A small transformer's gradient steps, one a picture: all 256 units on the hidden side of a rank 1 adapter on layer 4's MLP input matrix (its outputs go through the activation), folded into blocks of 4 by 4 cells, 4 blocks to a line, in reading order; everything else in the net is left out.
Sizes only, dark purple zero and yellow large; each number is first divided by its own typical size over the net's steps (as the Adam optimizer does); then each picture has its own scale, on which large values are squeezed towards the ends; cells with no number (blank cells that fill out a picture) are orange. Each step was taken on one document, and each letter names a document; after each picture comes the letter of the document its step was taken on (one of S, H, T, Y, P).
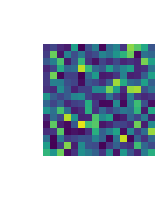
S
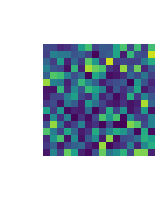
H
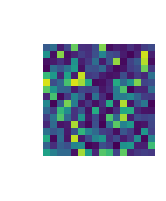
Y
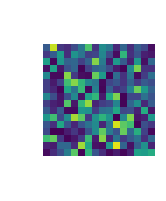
H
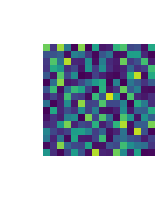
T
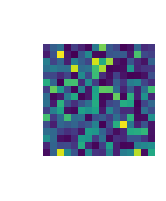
H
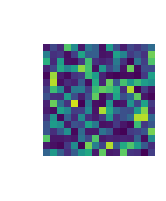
S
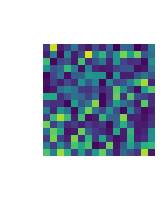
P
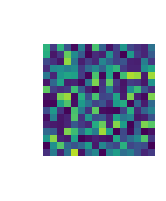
T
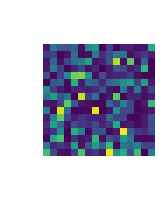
Y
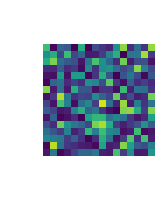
T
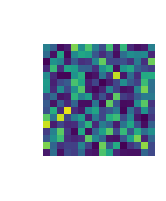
P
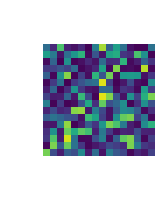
T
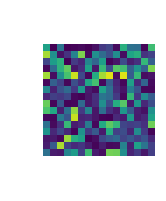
T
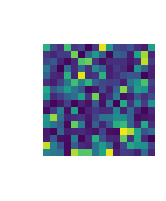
Y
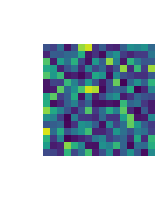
H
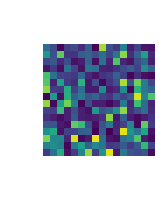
Y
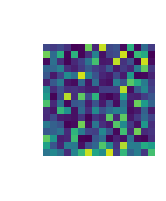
Y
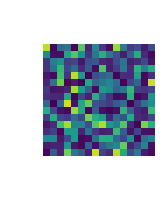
T
